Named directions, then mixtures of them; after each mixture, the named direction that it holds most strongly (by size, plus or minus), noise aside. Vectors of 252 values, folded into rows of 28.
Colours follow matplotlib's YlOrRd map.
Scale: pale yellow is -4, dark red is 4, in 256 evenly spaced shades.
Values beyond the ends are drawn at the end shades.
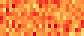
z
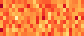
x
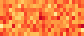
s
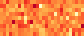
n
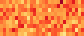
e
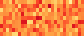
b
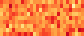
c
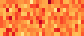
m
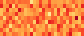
x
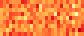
c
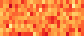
c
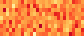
z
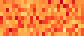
e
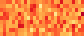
e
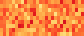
e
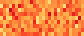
x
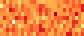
n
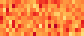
z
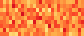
b
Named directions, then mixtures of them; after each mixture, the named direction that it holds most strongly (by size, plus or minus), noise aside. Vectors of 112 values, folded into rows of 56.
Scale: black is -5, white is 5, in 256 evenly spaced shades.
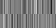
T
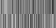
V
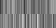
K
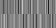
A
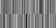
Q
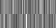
Q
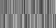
Q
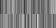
K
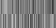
V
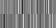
A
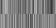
T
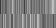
K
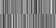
T
